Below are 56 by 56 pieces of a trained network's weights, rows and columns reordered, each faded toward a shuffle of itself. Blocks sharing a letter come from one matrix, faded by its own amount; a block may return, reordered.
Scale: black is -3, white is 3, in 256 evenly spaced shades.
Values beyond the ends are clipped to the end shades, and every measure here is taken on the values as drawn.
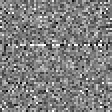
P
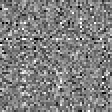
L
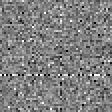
P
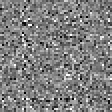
L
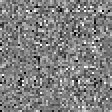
L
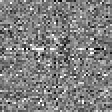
P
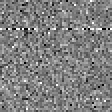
P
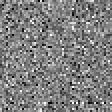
L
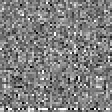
P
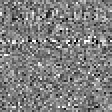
P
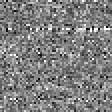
P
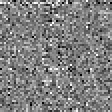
L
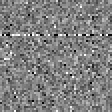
P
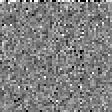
P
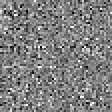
L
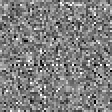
L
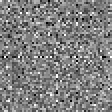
L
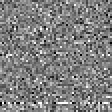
P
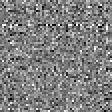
P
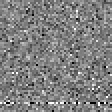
P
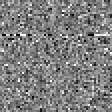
L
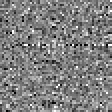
P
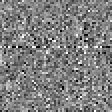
P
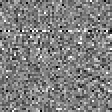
L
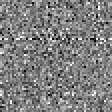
P
